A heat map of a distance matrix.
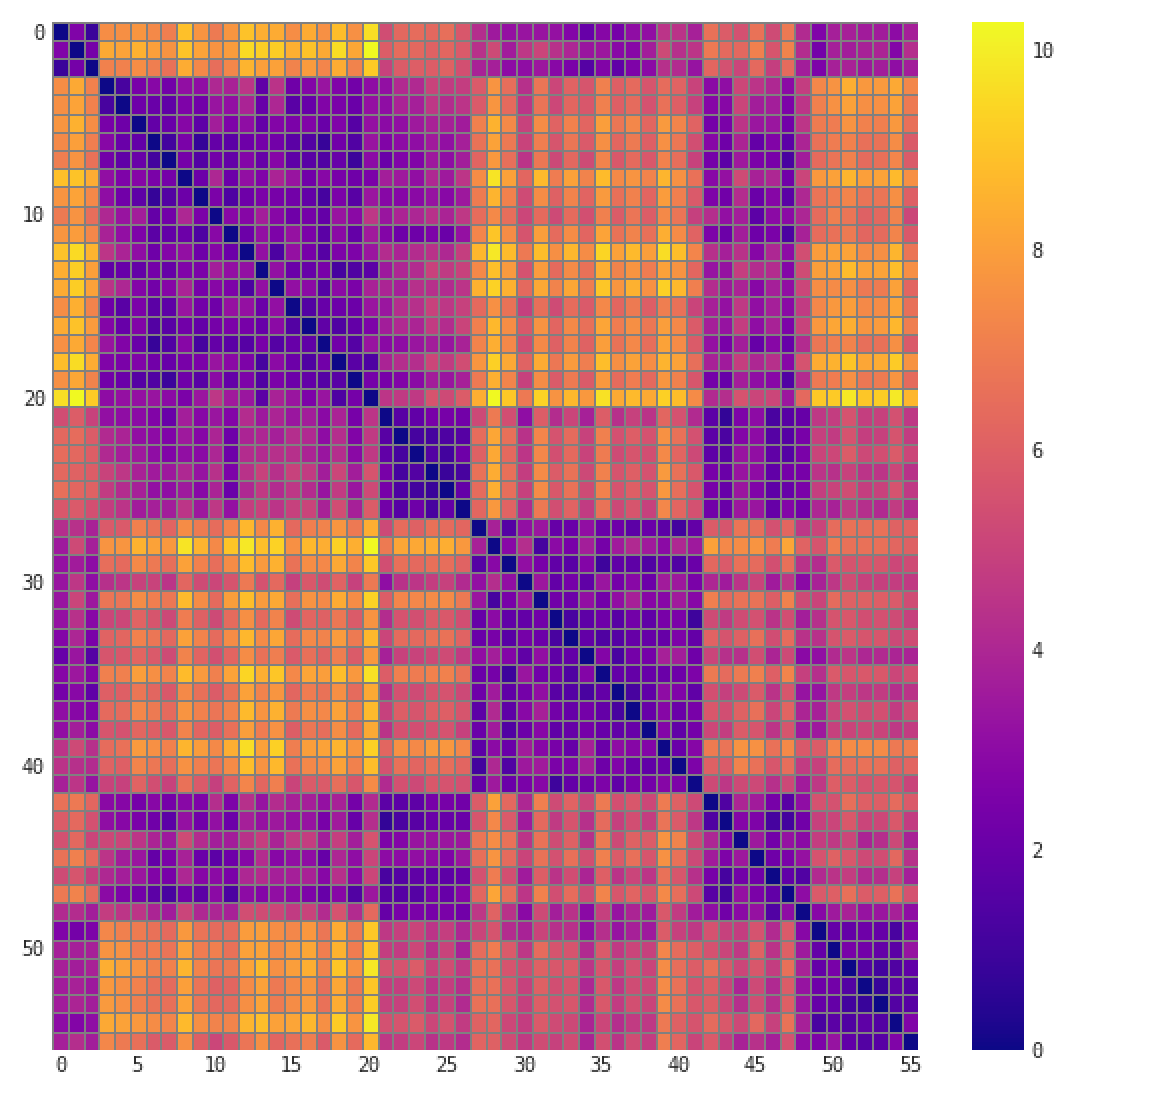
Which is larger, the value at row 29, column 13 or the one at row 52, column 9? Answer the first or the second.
the first
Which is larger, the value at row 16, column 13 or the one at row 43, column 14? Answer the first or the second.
the second
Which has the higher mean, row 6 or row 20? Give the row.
20
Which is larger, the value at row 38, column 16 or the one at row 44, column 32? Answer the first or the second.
the first
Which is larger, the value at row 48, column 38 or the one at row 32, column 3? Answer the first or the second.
the second
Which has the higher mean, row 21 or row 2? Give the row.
2
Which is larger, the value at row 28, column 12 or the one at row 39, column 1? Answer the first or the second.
the first
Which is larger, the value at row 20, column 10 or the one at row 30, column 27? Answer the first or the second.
the first
